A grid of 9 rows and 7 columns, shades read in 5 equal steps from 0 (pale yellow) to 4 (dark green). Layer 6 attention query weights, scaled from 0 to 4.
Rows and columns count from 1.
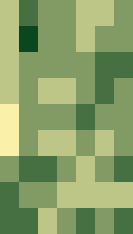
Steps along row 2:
up down same down up same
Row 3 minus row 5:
1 0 0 0 -1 1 1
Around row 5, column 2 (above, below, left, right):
2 2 0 2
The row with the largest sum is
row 9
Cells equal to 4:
1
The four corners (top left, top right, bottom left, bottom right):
1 2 3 3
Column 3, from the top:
2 2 2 1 2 1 3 2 1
